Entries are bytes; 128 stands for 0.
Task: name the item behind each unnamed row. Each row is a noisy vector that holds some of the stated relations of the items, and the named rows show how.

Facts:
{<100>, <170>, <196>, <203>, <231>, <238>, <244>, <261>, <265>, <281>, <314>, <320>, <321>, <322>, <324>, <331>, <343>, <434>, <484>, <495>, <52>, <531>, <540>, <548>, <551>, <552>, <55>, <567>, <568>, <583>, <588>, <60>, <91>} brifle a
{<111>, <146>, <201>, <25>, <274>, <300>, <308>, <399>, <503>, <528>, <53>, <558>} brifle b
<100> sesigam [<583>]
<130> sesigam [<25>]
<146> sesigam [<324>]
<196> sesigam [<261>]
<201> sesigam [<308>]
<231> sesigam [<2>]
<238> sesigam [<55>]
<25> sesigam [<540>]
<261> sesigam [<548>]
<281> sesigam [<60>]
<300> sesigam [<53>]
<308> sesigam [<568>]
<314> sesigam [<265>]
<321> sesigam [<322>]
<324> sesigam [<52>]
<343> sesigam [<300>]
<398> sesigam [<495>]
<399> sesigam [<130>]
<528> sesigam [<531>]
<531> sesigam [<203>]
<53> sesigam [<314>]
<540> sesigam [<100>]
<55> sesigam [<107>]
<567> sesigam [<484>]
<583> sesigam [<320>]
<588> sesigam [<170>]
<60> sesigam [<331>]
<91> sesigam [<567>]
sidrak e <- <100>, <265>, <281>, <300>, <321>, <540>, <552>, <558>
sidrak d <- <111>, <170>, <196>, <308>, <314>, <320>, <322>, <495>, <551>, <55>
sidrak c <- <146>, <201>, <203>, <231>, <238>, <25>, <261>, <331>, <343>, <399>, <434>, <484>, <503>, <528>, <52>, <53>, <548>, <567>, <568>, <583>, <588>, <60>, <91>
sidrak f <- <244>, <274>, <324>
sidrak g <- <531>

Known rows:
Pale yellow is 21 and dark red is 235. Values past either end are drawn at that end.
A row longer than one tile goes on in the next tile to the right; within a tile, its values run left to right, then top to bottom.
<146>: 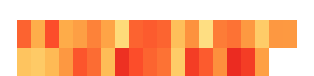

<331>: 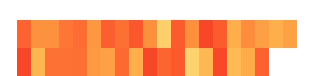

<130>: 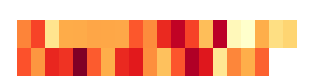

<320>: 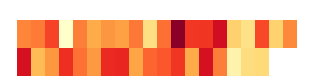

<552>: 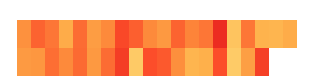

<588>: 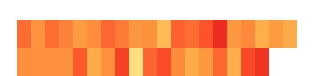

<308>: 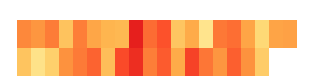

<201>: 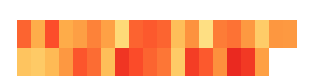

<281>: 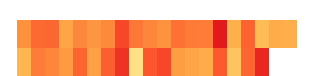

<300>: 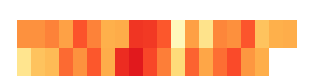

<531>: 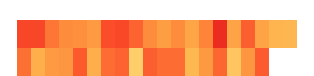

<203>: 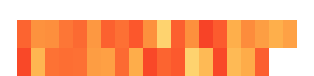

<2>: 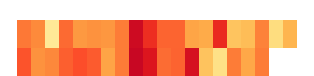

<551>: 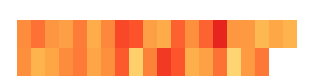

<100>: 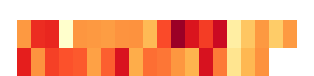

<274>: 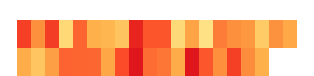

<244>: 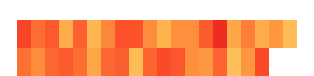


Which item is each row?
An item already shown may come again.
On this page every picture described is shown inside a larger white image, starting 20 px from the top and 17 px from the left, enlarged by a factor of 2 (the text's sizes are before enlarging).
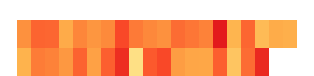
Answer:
<321>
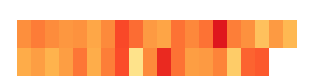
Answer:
<196>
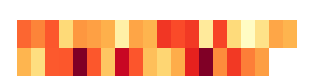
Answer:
<399>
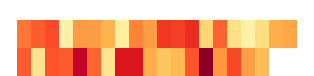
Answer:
<25>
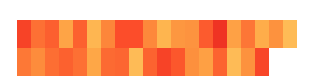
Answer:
<324>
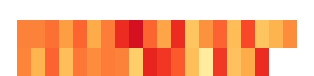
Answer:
<265>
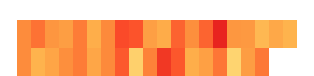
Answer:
<551>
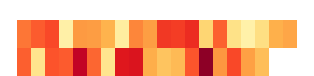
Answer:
<25>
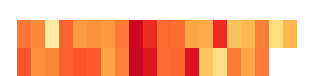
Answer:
<107>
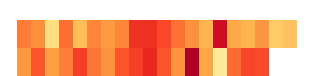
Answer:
<398>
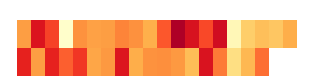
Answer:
<540>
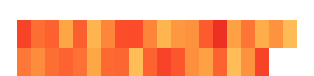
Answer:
<324>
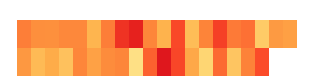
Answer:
<314>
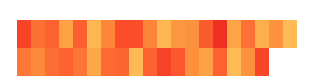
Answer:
<324>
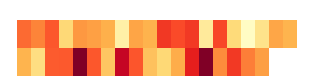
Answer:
<399>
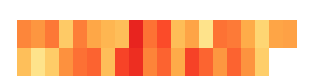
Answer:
<111>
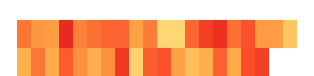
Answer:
<343>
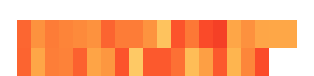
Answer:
<434>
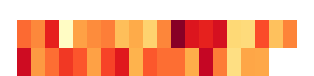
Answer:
<583>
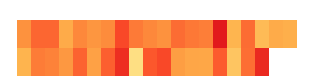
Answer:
<321>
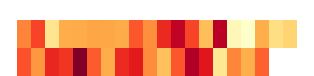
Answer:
<130>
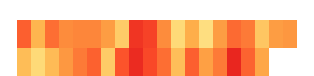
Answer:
<53>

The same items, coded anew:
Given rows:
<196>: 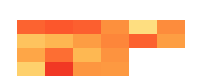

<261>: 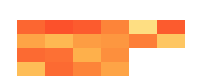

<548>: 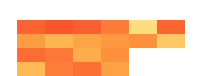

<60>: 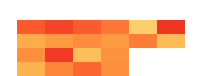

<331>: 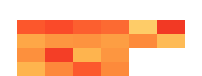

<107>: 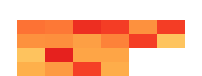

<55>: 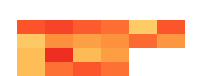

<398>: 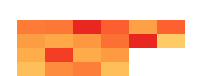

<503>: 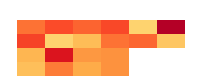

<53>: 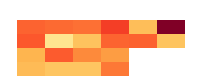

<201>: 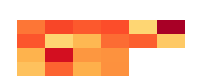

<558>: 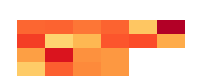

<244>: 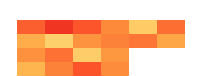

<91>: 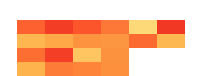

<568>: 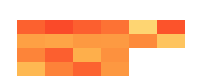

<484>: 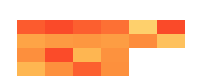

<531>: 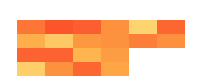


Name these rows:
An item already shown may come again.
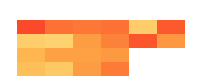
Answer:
<314>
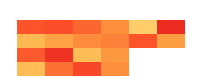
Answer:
<281>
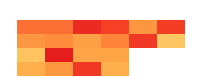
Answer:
<107>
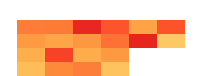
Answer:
<398>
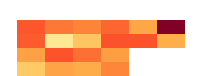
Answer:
<300>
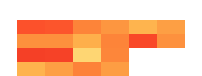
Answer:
<100>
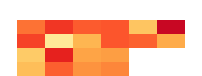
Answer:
<274>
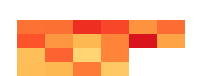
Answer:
<130>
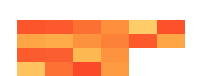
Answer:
<552>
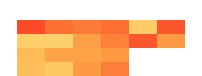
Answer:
<314>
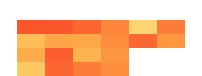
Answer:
<551>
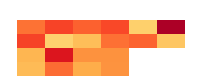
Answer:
<503>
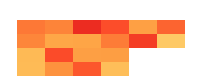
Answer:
<2>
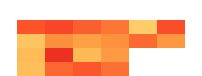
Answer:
<55>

